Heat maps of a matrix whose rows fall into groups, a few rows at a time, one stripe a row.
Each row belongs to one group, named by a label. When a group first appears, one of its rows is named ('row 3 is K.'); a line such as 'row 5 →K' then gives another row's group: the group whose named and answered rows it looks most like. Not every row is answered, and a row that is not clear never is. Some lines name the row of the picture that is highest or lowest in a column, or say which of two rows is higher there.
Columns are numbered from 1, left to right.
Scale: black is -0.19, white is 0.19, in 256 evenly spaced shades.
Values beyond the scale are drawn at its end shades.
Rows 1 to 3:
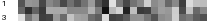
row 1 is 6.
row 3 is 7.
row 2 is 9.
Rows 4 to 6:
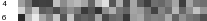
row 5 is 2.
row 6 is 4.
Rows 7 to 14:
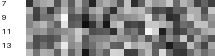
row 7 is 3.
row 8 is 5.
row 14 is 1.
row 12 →7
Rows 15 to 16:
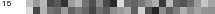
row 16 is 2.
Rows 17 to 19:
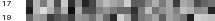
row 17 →3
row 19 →6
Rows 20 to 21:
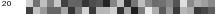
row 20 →2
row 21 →3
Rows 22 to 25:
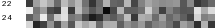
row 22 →4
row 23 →6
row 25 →7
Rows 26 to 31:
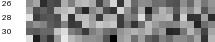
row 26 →7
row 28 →7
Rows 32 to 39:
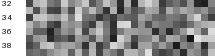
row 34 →4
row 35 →6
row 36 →5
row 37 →6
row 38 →1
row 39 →5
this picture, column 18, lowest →35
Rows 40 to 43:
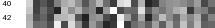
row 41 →7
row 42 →9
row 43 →9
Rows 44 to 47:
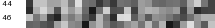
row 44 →4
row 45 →4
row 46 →6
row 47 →5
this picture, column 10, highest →47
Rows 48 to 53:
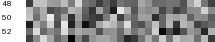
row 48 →4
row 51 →3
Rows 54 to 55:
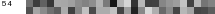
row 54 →9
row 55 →3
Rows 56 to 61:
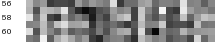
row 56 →7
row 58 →2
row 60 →2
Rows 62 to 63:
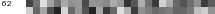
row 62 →1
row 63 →6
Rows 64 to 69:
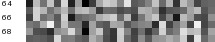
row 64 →3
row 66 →3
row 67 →1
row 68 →9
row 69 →9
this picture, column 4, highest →67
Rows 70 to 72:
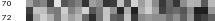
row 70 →5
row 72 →4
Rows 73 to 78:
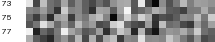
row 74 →6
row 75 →5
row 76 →1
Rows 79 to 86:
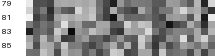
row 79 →9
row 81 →9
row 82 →5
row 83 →5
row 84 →2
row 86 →1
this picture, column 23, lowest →82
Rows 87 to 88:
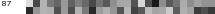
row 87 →2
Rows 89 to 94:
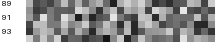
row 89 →5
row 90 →7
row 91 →1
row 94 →2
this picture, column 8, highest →90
